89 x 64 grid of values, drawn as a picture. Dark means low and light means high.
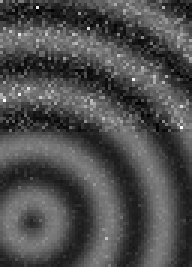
Concentric rings centre on the bottom left. Overall the values sit about 30% of the way up the scale. No overall slope runs across the table. The values follow a bell shape. A horizontal seam about 50% of the way down splits the table, and the bottom part is calmer. Neither half mirrors the other.
